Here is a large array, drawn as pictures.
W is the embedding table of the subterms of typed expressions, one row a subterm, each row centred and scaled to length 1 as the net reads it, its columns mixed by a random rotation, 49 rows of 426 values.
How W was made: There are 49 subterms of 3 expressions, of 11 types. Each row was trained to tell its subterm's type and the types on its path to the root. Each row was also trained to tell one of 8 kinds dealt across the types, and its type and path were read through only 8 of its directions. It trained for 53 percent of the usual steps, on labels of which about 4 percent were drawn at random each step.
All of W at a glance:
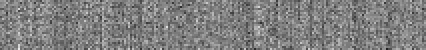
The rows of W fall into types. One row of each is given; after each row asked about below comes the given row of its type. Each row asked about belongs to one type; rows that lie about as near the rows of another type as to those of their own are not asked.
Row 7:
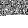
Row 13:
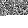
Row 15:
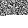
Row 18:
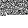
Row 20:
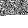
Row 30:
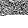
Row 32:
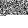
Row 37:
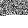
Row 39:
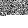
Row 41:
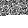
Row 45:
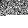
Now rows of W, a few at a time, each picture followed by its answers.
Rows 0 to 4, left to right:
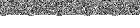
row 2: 41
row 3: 32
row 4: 13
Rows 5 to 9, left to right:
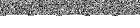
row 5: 32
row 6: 37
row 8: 41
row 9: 20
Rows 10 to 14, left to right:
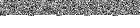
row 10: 37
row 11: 20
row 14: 20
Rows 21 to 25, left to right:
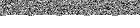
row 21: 18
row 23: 32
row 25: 30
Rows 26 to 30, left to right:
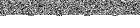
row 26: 7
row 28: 20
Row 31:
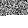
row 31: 13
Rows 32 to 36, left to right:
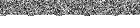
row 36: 32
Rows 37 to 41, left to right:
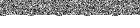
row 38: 45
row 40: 13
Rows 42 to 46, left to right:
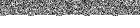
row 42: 41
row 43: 13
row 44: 30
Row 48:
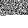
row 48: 45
